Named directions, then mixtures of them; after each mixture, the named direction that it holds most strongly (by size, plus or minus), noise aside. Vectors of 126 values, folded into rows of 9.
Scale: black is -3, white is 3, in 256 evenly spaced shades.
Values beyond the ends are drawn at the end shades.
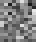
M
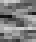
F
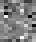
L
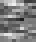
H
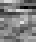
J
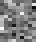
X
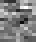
J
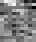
X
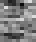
H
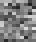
M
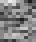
H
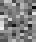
X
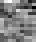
J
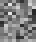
M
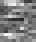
H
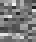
H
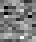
L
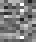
L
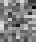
M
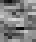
F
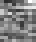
J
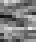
F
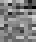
J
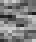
F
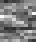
F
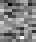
H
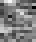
X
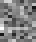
X
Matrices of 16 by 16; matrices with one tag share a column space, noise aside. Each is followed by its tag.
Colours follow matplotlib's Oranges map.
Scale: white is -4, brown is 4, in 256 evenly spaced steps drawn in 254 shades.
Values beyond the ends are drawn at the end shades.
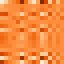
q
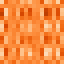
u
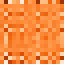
q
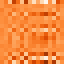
q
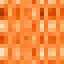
u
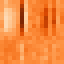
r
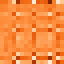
q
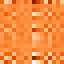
q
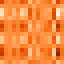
u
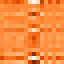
q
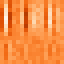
r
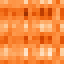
u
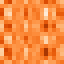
u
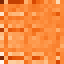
q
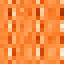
u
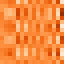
u
